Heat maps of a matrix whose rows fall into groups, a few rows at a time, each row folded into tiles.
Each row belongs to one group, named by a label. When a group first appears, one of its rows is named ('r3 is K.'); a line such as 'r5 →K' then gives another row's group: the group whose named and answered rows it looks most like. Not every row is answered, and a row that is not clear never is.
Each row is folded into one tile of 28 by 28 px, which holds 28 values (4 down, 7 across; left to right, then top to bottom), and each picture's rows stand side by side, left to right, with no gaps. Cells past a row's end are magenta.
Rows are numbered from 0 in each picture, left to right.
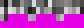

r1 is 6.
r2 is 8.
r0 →8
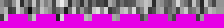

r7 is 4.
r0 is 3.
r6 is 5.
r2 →3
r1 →6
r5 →3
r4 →8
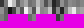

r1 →8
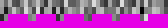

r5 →6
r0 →4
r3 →5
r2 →4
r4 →5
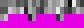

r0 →8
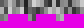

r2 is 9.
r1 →5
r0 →8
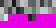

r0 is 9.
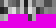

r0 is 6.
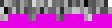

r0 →9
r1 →6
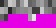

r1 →9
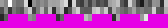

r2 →3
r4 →3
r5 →9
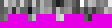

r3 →5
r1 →6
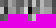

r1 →6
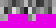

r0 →9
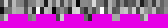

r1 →8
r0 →6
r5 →9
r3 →5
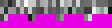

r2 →6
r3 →8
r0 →9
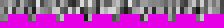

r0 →8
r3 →3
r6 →8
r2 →9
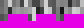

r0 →5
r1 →3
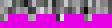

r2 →3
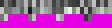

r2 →8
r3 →4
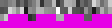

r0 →8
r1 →4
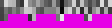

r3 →9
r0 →5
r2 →9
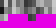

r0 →6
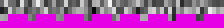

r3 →5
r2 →5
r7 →4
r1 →5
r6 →4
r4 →9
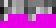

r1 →8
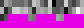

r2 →5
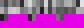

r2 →5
